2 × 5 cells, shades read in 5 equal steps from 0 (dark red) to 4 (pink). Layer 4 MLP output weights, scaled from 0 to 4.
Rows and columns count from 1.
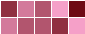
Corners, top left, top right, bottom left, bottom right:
1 0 3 4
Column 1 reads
1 3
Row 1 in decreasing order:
4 3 2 1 0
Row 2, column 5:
4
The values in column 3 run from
2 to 2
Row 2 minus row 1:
2 -1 0 -3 4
